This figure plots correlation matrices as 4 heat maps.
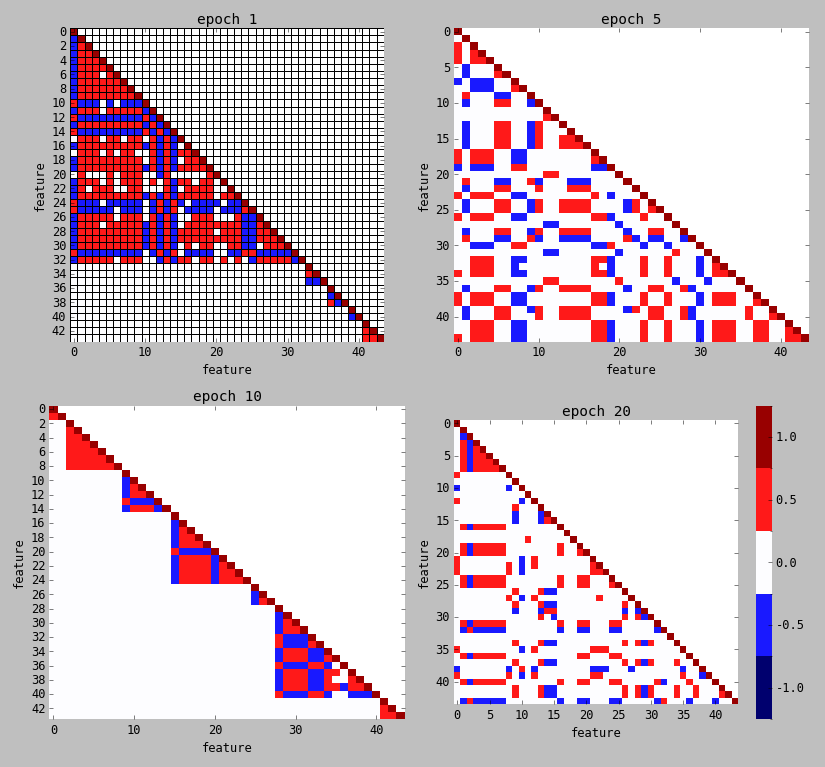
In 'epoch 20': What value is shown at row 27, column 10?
-0.5
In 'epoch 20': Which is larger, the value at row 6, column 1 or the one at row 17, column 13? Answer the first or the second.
the first
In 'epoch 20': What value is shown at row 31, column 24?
0.5
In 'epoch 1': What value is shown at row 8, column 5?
0.5
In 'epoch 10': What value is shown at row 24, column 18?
0.5
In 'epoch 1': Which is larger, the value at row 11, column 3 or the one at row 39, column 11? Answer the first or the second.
the first
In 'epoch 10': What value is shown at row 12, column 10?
0.5
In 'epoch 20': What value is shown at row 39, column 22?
0.5
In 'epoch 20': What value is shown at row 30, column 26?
0.5
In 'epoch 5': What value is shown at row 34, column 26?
0.5
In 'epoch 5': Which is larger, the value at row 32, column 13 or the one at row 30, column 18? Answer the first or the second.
the first
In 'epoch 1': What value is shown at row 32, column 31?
-0.5
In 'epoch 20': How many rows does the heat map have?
44
